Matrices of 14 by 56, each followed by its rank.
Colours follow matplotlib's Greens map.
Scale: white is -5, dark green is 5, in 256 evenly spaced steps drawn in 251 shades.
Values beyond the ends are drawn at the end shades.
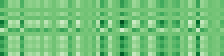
one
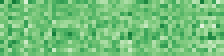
three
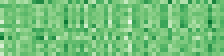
three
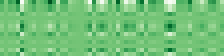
one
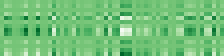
one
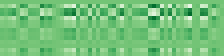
one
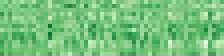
three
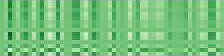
one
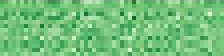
three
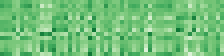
three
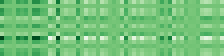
one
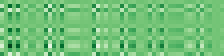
one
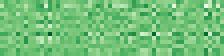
three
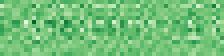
three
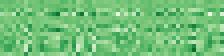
three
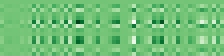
one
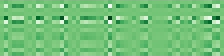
one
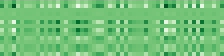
one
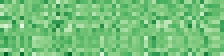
three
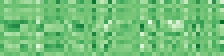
three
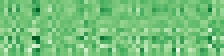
three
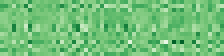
three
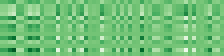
one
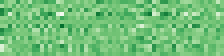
three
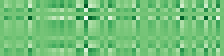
one
